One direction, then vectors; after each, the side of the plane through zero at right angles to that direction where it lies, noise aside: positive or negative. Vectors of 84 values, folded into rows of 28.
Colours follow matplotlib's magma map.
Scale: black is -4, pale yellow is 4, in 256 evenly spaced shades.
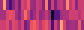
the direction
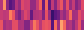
positive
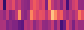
negative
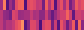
positive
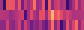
negative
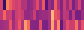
negative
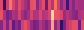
negative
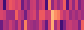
negative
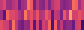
positive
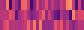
positive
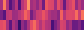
positive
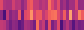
negative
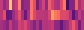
negative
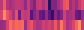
positive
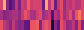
positive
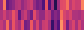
positive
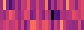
positive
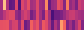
positive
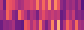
negative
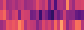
positive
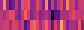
positive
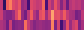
negative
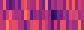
positive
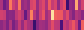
negative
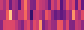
positive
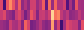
negative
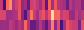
negative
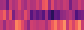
positive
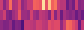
negative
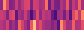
positive
